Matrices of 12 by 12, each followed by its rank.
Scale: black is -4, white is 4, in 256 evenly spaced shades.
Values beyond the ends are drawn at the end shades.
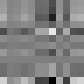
one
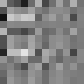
two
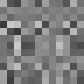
two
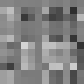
two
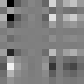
one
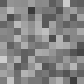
full rank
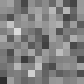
full rank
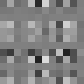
two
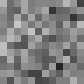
full rank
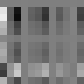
one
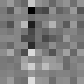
two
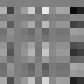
one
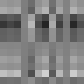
one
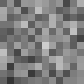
full rank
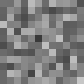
full rank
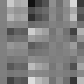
one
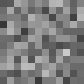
full rank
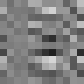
two
